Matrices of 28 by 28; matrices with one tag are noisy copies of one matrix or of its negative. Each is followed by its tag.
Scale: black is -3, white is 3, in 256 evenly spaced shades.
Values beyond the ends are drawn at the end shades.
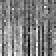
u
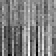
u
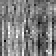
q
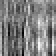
q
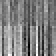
u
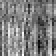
q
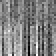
u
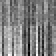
u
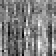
q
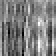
q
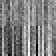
u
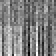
u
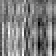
q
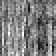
q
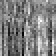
q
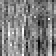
q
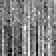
u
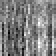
q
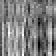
q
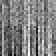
u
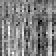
q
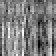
q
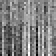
u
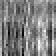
q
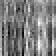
q
